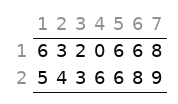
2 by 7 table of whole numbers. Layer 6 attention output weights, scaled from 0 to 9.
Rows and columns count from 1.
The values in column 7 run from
8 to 9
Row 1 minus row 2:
1 -1 -1 -6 0 -2 -1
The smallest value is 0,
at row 1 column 4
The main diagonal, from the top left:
6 4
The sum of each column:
11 7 5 6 12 14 17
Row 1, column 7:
8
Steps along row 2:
down down up same up up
